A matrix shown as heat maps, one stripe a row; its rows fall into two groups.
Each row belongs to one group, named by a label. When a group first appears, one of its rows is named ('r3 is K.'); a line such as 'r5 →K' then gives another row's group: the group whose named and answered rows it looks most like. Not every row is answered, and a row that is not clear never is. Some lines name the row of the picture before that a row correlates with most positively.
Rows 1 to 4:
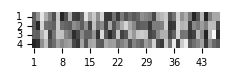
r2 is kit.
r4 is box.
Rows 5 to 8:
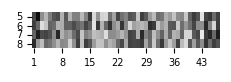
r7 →box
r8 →box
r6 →kit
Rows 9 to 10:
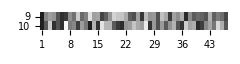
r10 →kit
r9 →box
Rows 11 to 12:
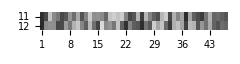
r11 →box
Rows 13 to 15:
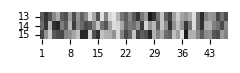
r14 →box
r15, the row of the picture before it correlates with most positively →12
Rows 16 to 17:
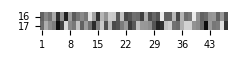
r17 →kit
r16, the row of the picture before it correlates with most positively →13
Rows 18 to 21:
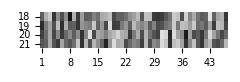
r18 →kit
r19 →kit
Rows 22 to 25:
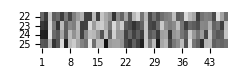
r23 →box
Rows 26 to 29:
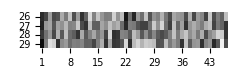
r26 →box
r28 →kit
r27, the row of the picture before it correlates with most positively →25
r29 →kit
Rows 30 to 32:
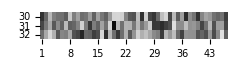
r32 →kit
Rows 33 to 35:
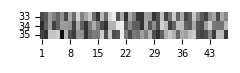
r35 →kit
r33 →box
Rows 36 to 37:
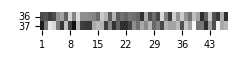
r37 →kit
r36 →box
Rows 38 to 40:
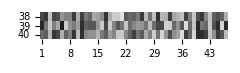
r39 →kit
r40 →box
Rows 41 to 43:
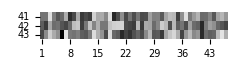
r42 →box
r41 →kit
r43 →kit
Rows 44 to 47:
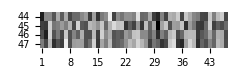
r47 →kit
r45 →box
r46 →kit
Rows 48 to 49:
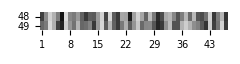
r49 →kit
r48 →kit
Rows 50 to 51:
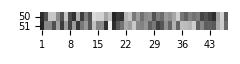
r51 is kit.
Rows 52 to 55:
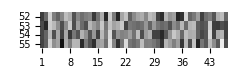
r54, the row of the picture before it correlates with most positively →51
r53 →box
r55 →kit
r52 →kit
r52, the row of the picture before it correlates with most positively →51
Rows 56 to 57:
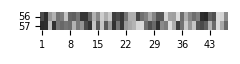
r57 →kit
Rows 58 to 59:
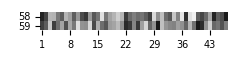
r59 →box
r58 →box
